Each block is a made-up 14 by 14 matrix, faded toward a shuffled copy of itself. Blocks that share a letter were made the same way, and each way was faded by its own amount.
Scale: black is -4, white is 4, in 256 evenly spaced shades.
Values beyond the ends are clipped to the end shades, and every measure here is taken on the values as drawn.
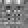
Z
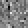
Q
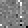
Q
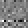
Z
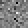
Q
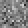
Q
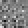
Z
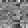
Z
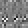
Z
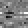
Z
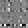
Z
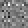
Z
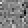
Q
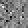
Q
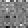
Z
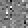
Q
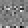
Z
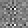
Z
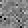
Q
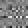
Z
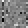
Q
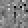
Q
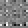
Z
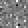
Q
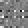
Z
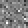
Q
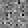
Q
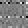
Z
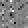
Q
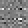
Z
